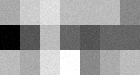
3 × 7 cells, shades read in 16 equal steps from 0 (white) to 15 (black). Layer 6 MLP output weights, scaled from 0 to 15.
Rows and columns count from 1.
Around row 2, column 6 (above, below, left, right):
4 5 10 9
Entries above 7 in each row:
0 6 0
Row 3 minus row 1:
-1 2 0 -4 3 1 -3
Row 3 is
4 5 2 0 7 5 4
